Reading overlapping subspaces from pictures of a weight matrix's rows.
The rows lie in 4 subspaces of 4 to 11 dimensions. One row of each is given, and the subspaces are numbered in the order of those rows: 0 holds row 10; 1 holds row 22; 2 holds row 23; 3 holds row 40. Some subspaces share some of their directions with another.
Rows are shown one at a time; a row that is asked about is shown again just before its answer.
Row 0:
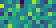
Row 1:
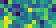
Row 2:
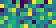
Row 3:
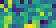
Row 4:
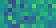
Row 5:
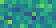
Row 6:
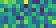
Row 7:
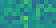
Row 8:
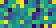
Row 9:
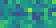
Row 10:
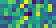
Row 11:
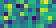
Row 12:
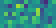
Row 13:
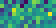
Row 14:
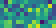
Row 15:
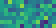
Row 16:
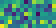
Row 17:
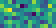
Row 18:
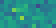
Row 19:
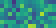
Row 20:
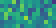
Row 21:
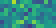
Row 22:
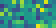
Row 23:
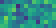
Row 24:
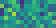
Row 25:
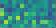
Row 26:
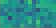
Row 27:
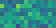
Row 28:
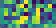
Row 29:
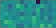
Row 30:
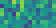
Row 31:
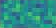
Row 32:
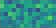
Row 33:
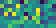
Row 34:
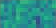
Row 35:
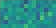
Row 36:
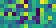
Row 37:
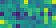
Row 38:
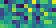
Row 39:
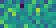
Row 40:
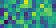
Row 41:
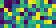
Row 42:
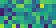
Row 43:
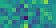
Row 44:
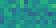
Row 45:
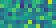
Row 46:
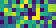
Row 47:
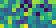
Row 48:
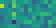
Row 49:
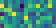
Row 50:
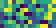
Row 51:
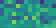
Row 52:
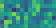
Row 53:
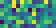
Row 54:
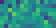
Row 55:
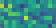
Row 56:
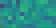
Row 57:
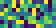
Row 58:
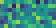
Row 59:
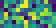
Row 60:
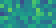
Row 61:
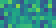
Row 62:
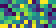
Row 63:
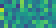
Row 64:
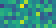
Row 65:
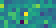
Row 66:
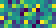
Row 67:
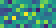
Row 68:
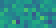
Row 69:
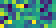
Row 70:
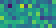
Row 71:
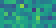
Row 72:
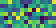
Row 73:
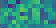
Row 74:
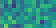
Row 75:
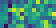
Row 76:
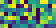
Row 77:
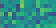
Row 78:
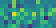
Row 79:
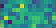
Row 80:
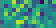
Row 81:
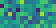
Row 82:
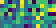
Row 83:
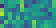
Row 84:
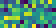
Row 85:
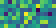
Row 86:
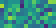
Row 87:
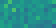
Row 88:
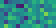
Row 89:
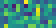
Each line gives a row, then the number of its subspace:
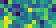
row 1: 2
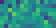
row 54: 2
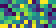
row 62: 3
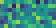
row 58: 2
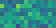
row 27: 3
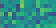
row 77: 1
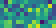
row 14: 2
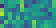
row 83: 3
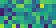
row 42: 3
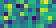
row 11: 0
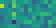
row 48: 2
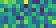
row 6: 2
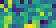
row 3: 2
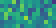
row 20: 2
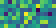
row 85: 3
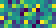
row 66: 3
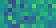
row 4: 2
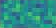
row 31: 3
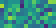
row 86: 1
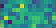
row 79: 3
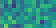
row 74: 2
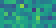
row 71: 3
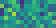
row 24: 1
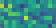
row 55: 3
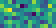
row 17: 3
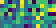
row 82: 2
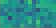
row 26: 3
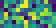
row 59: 3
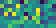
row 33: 1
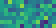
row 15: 2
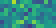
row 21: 1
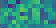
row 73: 2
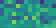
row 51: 1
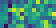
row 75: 2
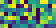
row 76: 1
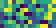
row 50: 3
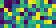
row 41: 2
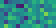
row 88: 2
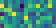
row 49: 3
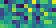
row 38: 2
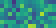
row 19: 1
